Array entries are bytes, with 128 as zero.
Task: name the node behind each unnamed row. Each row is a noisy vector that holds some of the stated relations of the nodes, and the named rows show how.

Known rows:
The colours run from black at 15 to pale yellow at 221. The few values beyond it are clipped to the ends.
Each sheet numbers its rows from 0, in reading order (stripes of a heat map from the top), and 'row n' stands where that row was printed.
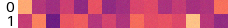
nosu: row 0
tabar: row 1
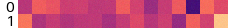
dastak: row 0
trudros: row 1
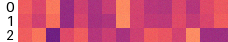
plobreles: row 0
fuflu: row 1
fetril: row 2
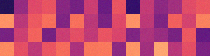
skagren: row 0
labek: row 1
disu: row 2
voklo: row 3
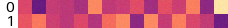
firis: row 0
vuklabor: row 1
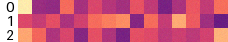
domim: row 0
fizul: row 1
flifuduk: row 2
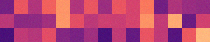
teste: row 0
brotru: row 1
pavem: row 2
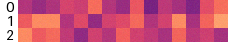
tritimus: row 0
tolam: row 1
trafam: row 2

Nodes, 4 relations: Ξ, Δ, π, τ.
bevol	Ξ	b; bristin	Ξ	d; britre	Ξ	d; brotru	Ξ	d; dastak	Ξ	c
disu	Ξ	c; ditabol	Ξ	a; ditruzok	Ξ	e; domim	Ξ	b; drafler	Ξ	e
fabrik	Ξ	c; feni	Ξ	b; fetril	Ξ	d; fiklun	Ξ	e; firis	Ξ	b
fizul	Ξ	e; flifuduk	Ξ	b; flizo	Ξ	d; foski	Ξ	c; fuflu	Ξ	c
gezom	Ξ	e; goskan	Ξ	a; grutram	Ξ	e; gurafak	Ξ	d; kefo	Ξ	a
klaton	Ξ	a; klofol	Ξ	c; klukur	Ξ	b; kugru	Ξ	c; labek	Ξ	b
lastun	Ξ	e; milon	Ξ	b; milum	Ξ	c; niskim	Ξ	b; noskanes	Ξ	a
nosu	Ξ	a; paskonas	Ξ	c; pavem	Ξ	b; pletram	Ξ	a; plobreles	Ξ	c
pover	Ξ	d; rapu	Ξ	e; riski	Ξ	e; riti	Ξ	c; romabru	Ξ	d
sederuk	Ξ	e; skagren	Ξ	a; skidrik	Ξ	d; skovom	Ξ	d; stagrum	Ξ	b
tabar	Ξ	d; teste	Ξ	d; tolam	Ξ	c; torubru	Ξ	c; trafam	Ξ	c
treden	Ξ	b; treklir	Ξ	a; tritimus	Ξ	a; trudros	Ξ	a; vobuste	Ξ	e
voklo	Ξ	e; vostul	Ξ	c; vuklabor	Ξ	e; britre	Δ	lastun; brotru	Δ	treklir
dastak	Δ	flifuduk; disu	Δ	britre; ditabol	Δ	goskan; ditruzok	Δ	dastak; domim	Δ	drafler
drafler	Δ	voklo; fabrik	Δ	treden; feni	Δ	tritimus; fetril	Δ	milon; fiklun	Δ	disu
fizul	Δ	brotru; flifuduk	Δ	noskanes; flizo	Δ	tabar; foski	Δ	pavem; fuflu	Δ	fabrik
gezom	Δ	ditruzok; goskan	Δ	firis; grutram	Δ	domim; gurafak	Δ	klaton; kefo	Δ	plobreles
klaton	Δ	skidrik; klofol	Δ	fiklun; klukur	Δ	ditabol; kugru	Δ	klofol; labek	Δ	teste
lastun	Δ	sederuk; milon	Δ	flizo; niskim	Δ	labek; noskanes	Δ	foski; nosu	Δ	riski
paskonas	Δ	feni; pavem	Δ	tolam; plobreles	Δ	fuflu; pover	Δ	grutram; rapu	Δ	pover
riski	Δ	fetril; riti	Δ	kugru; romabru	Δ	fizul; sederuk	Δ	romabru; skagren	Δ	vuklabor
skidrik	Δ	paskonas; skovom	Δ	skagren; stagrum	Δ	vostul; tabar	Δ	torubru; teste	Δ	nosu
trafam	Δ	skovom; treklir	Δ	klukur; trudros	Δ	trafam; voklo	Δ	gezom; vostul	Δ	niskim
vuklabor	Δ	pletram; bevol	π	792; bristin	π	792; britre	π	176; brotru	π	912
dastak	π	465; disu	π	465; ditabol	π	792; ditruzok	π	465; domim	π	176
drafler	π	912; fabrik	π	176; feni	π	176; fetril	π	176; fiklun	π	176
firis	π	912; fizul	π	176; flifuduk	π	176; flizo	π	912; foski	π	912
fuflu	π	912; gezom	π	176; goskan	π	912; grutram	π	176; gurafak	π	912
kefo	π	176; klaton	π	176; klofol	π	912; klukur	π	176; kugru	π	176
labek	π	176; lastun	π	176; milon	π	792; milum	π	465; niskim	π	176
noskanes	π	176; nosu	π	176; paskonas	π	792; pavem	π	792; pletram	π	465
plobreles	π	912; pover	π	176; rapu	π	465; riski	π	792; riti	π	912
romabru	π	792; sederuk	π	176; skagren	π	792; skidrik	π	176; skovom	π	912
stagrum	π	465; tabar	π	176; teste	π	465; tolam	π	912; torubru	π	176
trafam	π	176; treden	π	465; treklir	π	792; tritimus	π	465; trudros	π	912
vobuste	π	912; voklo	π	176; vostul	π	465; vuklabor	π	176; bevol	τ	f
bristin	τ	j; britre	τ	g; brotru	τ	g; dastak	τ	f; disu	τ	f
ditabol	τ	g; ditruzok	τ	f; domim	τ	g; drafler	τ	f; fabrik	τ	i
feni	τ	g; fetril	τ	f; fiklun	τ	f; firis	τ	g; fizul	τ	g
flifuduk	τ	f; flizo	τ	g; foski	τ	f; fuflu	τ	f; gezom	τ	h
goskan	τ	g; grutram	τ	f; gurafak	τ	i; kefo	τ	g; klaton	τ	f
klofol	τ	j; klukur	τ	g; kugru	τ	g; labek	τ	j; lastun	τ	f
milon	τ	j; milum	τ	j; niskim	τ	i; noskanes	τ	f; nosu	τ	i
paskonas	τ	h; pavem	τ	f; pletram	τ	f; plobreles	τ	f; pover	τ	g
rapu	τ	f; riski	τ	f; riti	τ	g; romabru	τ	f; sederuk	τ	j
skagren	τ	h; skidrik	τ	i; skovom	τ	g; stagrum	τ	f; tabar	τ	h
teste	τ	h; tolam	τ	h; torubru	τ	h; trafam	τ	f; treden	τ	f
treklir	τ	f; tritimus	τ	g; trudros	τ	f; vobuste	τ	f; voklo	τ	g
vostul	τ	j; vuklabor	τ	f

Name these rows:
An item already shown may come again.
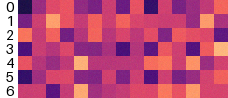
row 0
skagren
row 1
milum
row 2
kugru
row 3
pavem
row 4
skovom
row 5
skagren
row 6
flizo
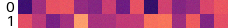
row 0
skagren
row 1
gurafak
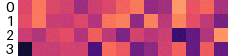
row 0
torubru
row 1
vuklabor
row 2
stagrum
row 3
riski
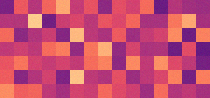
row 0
teste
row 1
klofol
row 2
klukur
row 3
rapu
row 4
vuklabor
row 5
klukur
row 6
trafam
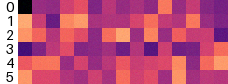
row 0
romabru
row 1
pover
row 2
grutram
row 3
bevol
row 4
foski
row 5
fabrik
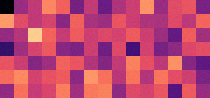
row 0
bristin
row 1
klaton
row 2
vostul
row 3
skagren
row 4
britre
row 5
gezom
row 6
ditruzok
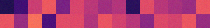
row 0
ditabol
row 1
riti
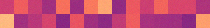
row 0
vobuste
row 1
niskim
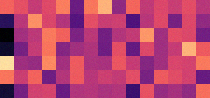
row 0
drafler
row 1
paskonas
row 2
bristin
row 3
milon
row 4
domim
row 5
kugru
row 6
treklir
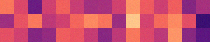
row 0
skidrik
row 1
sederuk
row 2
britre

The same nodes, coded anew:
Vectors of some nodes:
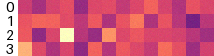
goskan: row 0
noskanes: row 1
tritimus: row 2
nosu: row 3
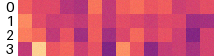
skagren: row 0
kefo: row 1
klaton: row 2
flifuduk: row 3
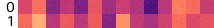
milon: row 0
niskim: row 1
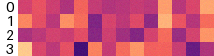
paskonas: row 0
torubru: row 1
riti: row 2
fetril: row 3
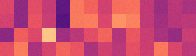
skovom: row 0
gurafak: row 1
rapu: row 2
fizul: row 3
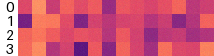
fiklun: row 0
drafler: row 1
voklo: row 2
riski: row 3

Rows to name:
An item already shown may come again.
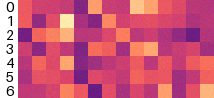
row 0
romabru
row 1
tritimus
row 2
ditruzok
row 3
brotru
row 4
vobuste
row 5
trudros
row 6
tolam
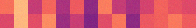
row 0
niskim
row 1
bevol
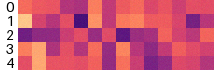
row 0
skagren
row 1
fetril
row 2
klofol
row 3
niskim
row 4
domim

